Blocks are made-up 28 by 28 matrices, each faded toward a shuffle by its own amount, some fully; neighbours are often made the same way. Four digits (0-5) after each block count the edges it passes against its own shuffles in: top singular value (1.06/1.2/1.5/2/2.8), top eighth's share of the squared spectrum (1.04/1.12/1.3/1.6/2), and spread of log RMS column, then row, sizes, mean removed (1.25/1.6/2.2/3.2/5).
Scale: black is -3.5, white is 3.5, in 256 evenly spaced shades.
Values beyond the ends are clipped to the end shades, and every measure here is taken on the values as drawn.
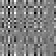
4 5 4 3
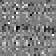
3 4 2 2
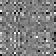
4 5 2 1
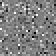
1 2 1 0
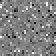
0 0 0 0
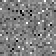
0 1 0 0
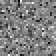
0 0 0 0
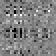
4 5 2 2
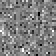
2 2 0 0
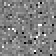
1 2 0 0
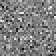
2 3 0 1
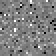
0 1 0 0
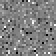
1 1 0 0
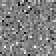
0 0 0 0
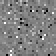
2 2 0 0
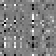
4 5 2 2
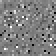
2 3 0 1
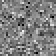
3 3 2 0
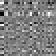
4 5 2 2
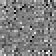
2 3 1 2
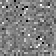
2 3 0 0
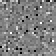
1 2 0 0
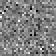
2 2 0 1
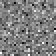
0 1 0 0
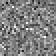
2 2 0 0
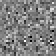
3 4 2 1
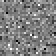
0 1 0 0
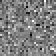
0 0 0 0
